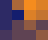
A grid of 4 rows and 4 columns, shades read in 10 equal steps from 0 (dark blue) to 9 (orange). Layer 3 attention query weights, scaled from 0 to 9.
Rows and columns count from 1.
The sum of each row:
24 16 12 13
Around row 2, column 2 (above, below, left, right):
6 3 1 8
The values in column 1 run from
1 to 2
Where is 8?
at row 1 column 4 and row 2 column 3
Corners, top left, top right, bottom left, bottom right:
1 8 2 5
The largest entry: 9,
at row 1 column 3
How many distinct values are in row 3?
3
